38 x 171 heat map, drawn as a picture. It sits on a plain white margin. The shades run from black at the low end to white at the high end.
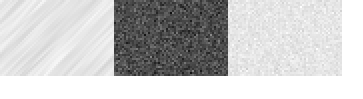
It is made of 1 by 3 panels. Panel 1,1: very high, slanting up to the right, faint in contrast. Panel 1,2: low, fine-grained. Panel 1,3: very high, fine-grained, faint in contrast.
